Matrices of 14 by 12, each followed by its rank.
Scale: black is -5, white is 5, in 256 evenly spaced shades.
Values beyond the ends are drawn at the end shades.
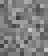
full rank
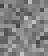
full rank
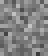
full rank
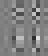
one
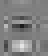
one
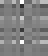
one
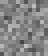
full rank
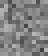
full rank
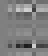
one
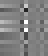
one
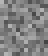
full rank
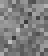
full rank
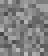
full rank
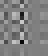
one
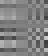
one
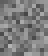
full rank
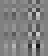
one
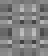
one
